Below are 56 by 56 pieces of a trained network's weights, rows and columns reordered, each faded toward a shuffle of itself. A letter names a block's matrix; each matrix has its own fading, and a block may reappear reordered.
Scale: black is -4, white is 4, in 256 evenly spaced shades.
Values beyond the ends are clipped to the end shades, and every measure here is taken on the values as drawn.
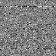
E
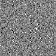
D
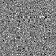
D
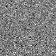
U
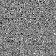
D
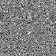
D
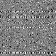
E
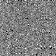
D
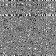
E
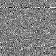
E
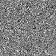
U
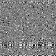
E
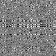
E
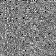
D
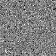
U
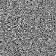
D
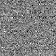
D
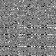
E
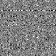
E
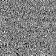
D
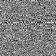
E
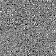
D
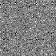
D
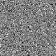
U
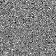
U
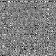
E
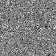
U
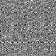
E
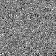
U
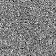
U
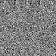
D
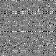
E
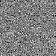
D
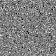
U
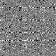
E
